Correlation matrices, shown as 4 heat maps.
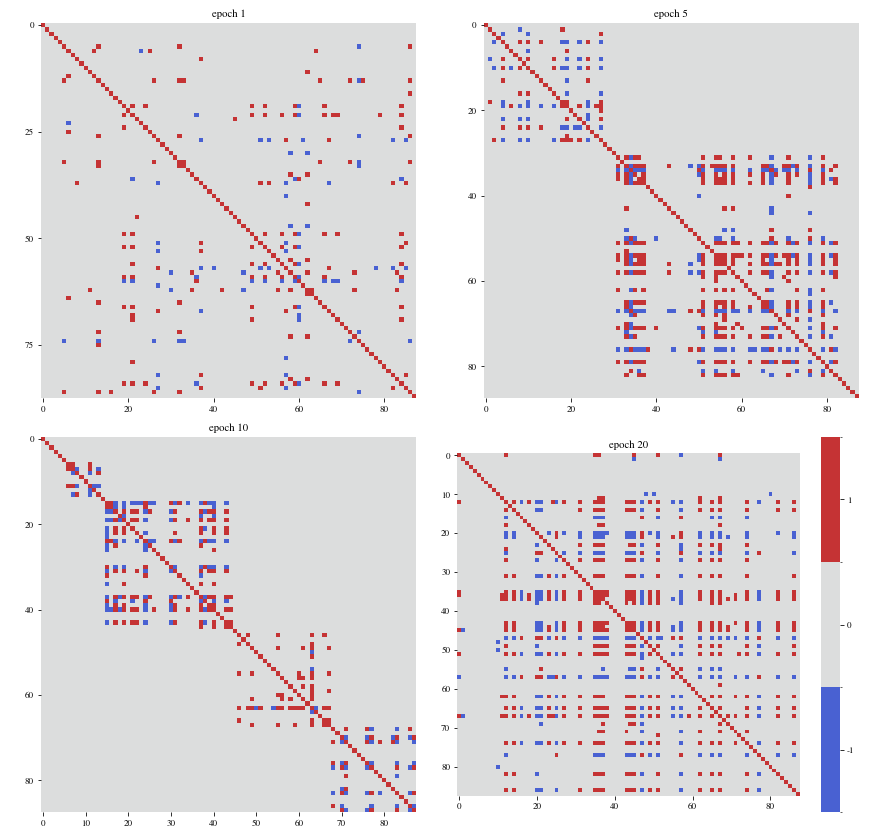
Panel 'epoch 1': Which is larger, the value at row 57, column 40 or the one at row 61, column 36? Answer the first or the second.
the second
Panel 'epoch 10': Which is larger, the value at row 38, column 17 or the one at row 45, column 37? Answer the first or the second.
the second
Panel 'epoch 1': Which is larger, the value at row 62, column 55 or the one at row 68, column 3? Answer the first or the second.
the first
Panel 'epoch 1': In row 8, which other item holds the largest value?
37
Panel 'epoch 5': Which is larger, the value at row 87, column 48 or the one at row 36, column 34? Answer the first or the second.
the first
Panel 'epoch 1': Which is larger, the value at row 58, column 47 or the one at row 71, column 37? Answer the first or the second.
the second
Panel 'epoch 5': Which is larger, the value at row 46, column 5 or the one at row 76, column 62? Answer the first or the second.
the first
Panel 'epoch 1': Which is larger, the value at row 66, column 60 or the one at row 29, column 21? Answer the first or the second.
the second
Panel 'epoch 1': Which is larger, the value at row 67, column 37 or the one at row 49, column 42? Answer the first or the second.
the second
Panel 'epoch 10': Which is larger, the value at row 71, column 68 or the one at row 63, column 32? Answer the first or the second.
the first
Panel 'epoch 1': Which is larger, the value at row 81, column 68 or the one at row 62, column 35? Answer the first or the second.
the second
